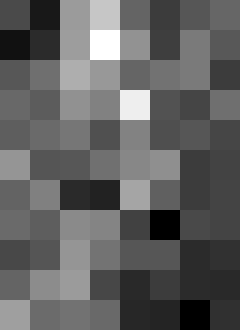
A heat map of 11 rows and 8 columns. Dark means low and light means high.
Odd rows or columns: none. Roughest part: top middle. Stripes: none. Ninth with the highest average: top middle. Ninth with the lowest average: bottom right.
